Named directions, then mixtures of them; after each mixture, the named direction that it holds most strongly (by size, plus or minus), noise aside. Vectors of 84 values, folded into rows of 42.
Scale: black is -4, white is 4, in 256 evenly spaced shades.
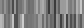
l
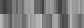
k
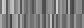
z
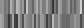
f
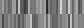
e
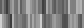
k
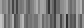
l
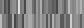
f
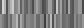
z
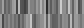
e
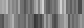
k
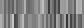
l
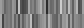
e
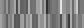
e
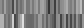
l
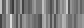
z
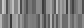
z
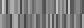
z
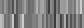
l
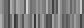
f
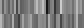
l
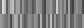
z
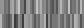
f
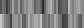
k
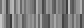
z
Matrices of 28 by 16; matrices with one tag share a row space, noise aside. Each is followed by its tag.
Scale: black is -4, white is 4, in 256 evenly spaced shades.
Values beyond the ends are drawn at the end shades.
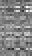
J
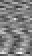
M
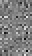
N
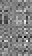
N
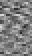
M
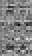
J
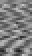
M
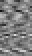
M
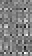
N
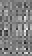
N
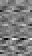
M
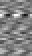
M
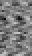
M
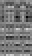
J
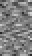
M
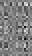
N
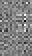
N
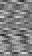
M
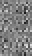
N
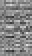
J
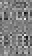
N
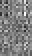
N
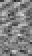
M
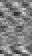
M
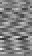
M
